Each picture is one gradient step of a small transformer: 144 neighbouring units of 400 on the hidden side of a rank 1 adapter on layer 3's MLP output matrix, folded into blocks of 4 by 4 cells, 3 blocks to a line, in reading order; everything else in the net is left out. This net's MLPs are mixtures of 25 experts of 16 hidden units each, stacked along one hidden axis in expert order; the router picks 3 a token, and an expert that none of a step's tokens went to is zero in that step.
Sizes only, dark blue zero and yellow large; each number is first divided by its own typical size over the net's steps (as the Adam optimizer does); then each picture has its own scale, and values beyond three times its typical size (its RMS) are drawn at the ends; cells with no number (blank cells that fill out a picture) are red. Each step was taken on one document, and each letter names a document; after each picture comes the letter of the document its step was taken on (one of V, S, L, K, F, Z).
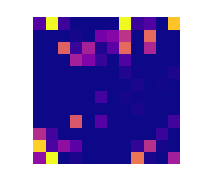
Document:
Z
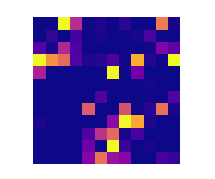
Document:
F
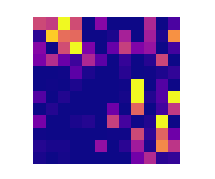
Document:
Z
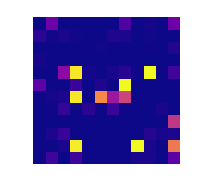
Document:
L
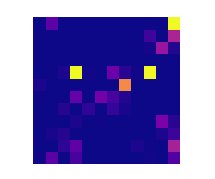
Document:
L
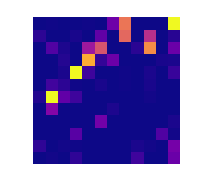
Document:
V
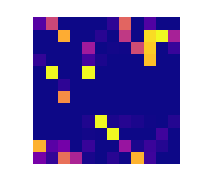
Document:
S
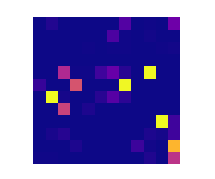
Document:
L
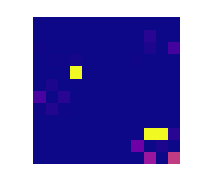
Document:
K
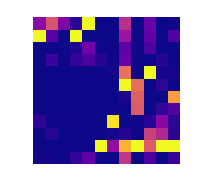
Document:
Z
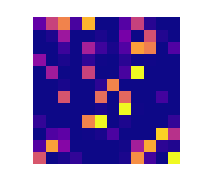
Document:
S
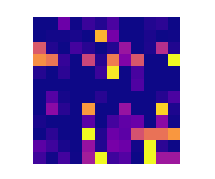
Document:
F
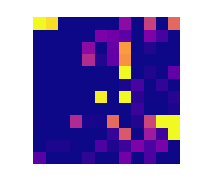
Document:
Z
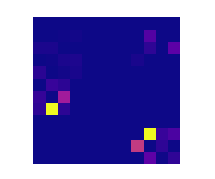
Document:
K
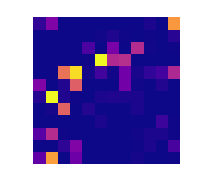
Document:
L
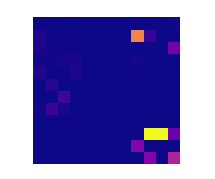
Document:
K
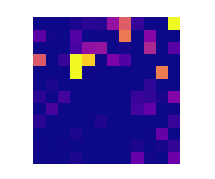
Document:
V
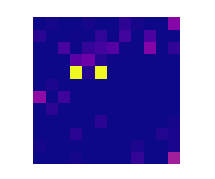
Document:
V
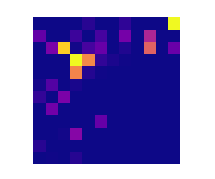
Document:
V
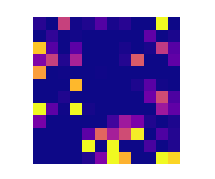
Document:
F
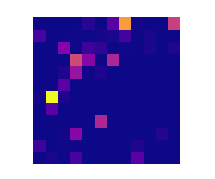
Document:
V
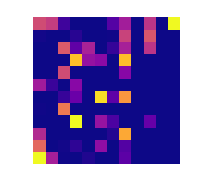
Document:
Z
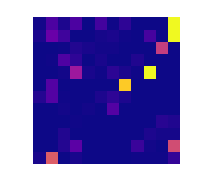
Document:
L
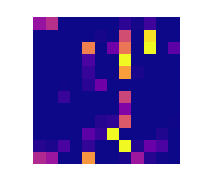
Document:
S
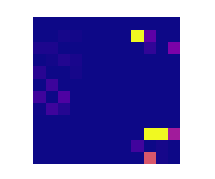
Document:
K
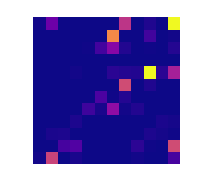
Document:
L
